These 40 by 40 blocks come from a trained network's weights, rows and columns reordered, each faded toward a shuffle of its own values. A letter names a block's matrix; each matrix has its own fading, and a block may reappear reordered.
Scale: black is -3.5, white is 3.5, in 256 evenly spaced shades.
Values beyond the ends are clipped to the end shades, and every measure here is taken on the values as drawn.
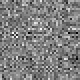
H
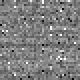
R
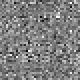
H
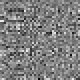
H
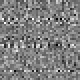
H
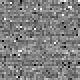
R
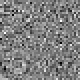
H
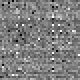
R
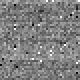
R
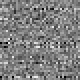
H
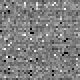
R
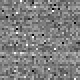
R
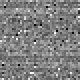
R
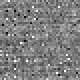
R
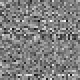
H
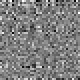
H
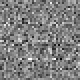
H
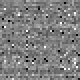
R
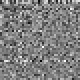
H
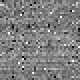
R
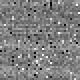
R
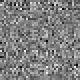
H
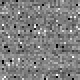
R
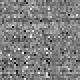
R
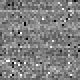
R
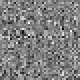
H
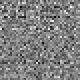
H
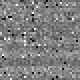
R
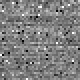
R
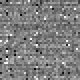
R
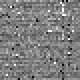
R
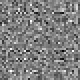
H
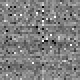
R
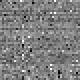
R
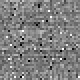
R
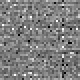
R
